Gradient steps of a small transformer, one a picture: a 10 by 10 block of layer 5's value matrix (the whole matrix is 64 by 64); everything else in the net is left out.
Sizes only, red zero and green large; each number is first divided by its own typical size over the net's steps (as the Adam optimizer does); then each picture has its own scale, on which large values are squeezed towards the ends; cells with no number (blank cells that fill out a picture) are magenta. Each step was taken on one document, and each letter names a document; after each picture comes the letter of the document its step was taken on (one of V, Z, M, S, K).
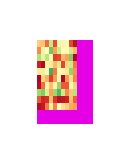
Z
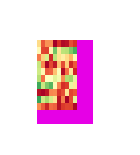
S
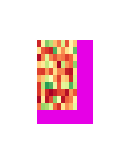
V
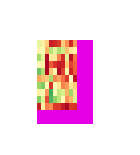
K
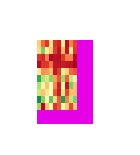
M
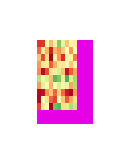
V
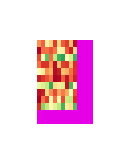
Z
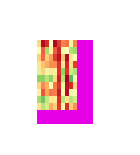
M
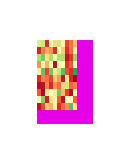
K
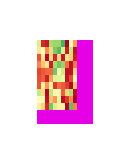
K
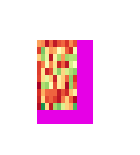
S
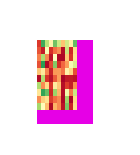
V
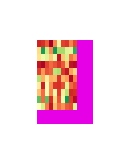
S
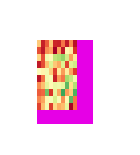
Z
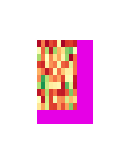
S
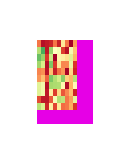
K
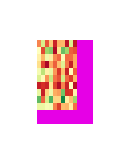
M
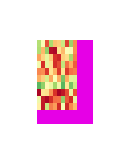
M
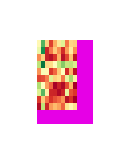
S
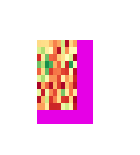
M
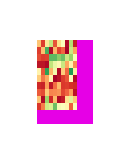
K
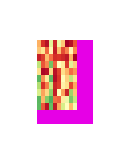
M
